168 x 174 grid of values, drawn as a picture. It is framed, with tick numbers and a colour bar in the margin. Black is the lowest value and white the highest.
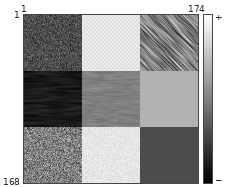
The table splits into 3 rows of 3 panels. Panel 1,1: low, fine-grained. Panel 1,2: very high, checkered, faint in contrast. Panel 1,3: middling, slanting down to the right, strong in contrast. Panel 2,1: very low, streaked across, faint in contrast. Panel 2,2: middling, streaked across, faint in contrast. Panel 2,3: high, flat. Panel 3,1: middling, fine-grained, strong in contrast. Panel 3,2: very high, fine-grained, faint in contrast. Panel 3,3: low, flat.
